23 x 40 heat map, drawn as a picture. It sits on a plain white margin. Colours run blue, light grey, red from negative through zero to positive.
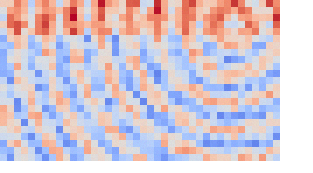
Neither half mirrors the other. No row or column stands out. The top part is higher, up to a seam about 20% of the way down. On average the colour sits 50% of the way up the scale. Concentric rings centre on the top right.
